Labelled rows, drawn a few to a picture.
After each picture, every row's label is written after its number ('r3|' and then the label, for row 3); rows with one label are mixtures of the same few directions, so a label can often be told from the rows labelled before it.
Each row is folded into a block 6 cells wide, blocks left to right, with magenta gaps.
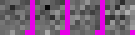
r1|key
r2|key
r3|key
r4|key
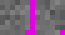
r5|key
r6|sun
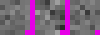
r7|key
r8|sun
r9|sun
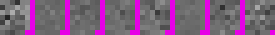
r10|key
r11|sun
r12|key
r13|sun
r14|sun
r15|key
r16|key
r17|key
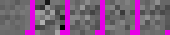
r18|key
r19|sun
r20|key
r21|sun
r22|key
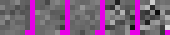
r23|key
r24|sun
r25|key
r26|sun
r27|sun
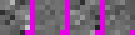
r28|sun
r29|sun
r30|sun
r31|key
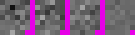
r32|key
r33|key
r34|key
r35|sun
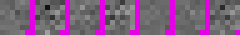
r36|sun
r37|key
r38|key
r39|key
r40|sun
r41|sun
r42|key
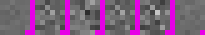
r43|sun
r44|sun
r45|sun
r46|sun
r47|sun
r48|key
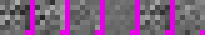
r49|key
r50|key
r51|sun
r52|key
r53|key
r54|key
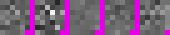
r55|sun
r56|sun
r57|sun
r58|key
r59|key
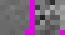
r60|key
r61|key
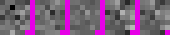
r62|key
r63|sun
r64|sun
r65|sun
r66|sun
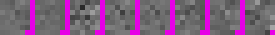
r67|sun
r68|key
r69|key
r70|sun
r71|sun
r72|key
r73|sun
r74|sun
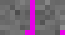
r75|sun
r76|sun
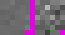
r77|sun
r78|key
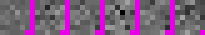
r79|sun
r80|key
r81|sun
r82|sun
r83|sun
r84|key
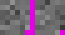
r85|sun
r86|sun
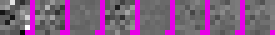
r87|sun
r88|key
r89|sun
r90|key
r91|key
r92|sun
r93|key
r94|key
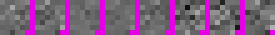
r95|key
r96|sun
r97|sun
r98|sun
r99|key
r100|key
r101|sun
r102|sun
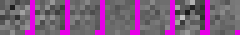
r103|key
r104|key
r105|key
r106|key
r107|sun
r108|key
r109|key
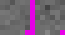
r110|sun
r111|key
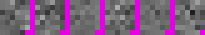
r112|sun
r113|key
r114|key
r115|key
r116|sun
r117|sun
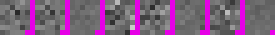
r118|sun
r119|sun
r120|key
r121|sun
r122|key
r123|sun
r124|sun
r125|key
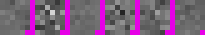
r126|sun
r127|sun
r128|key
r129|sun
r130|sun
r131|key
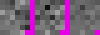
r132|sun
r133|key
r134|key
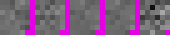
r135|sun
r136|key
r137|sun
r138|sun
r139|key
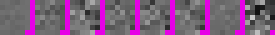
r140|key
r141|key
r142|sun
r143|sun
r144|sun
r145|sun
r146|key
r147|key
